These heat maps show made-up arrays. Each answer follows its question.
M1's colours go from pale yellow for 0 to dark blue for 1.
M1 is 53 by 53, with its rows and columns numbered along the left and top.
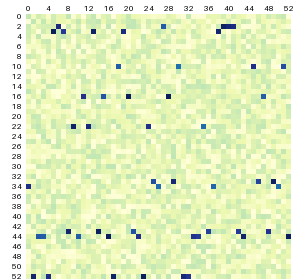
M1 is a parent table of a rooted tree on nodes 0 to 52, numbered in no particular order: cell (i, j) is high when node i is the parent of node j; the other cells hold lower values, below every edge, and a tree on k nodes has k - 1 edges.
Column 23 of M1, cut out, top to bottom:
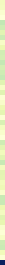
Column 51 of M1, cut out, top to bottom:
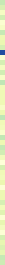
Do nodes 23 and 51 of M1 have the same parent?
no
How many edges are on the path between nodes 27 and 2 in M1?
1
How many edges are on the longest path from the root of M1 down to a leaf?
2
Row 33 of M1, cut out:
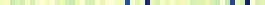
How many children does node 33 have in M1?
4
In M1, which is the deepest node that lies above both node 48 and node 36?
43
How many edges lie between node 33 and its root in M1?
1
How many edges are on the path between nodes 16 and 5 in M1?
3
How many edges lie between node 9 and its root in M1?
2
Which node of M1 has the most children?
44
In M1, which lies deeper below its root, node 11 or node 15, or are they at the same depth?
the same depth
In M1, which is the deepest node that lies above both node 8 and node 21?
43
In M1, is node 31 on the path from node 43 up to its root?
no
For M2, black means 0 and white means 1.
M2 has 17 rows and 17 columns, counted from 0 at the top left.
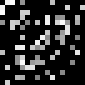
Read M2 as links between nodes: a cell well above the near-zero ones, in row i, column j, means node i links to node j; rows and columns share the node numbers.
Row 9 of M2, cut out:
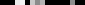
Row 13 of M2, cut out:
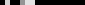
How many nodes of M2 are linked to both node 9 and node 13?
2
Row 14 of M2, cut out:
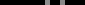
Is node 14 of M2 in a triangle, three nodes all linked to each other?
no
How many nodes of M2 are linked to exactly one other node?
1
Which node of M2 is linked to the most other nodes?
node 4
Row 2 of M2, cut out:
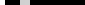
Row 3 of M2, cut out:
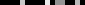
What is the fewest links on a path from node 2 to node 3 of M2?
2
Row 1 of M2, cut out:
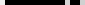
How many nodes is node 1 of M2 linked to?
3
